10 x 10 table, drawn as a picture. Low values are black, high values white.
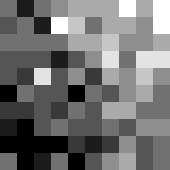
Ninth with the lowest average: bottom left. Ninth with the highest average: top right. Mirror symmetry: none. Slope: up to the top right.
